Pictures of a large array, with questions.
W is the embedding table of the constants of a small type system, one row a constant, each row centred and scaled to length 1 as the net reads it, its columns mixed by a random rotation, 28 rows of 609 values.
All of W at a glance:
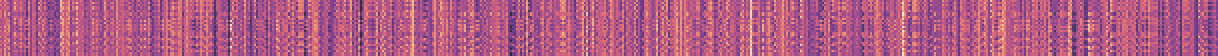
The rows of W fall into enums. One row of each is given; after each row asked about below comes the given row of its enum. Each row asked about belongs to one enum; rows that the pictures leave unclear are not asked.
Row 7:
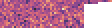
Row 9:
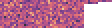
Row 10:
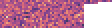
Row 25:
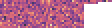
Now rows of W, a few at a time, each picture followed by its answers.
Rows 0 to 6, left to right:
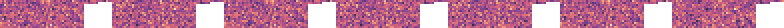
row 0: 25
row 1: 9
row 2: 25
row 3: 9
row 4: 9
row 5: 25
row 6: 7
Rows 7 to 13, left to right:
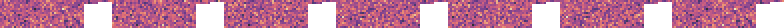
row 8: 25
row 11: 9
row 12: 10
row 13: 7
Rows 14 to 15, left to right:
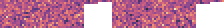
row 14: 10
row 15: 7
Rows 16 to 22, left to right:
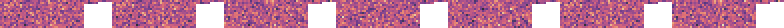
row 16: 9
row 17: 9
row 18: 25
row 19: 10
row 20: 7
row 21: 9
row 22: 25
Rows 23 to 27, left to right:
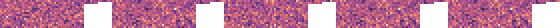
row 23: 10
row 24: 7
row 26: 7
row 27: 7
